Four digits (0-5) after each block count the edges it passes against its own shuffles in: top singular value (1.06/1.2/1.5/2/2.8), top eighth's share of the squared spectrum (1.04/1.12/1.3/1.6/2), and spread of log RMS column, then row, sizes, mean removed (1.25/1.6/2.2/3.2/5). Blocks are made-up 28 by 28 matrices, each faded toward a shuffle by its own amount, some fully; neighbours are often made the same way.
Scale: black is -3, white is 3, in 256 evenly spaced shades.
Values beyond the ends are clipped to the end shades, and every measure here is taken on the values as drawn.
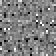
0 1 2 0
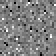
0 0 0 0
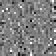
2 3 1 0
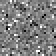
0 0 0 0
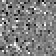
1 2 1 0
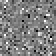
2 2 1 0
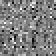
3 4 2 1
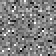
1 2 0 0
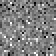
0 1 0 0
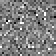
2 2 0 0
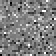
0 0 0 0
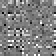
3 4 2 2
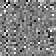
3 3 2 1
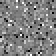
0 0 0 1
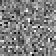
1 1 0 1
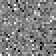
1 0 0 0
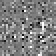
1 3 2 3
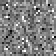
0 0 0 0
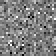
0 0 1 0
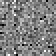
0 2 0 0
